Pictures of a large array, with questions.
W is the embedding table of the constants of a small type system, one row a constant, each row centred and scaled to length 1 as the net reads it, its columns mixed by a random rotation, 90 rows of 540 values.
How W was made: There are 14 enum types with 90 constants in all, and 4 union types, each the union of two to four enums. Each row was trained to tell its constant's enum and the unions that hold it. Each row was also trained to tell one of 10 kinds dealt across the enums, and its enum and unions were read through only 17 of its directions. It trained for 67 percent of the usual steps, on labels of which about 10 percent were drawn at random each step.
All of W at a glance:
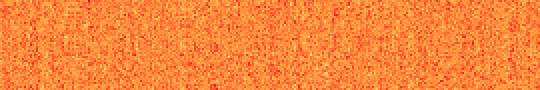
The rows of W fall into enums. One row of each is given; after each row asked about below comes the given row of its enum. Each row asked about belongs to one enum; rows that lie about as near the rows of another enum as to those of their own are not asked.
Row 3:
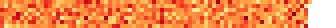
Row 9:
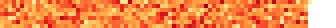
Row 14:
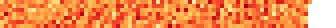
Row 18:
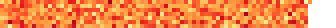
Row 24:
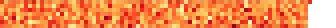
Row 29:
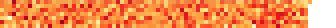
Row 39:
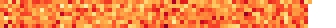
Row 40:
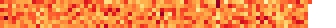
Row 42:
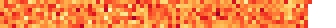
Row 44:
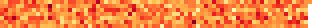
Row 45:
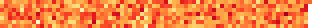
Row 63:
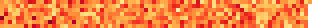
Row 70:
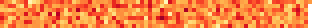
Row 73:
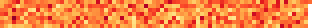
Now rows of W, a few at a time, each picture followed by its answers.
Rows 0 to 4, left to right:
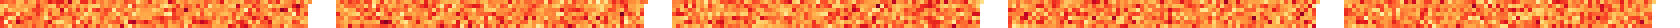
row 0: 70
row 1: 24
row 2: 9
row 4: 14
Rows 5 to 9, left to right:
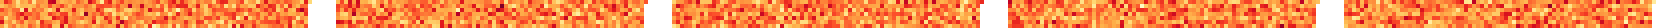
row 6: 18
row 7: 73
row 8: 39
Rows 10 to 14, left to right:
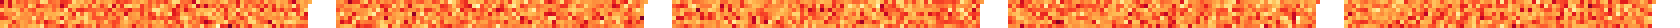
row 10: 70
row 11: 18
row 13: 24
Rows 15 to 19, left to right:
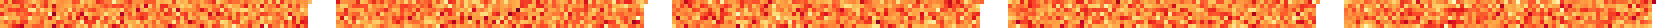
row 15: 18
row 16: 40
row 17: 44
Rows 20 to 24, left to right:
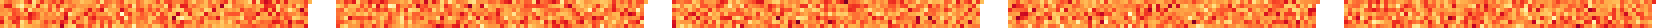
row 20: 73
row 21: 24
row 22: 3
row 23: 42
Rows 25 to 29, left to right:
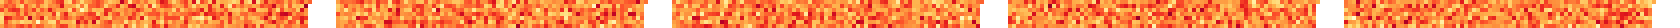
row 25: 45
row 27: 24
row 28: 24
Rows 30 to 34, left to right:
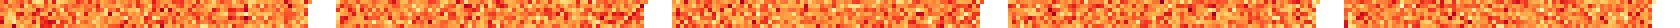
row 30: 3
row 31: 45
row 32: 44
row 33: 63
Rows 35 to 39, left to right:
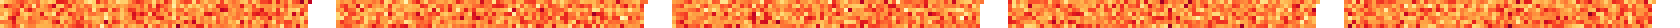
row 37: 44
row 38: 3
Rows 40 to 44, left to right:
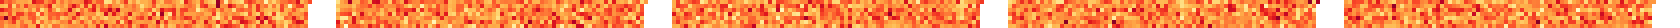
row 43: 44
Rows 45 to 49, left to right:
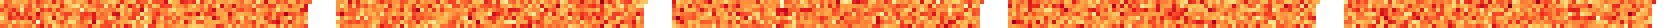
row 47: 40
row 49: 45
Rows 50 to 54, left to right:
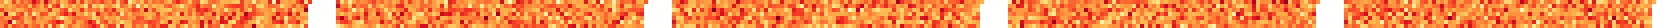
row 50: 63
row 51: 40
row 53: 14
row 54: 3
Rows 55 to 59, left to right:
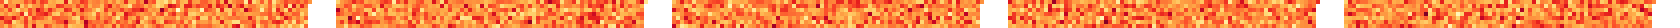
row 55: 63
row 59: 14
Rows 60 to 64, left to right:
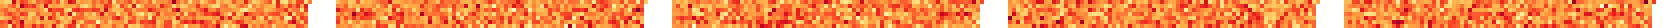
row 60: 18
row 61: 3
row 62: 63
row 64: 24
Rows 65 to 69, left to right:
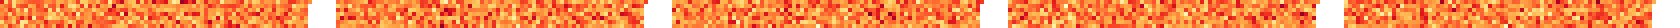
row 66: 40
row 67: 45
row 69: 14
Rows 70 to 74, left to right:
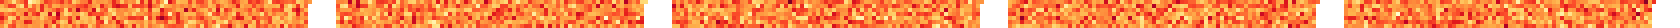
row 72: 73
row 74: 63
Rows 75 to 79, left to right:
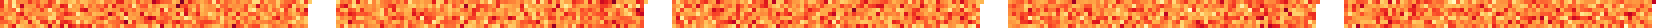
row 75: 3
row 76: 14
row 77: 63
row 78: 14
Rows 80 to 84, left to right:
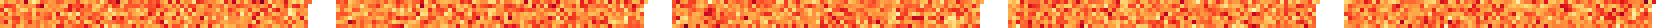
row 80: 73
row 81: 70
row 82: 70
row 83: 18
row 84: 44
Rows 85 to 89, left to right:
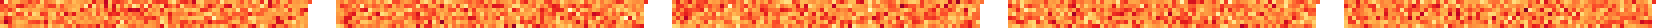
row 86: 42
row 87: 42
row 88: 40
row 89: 40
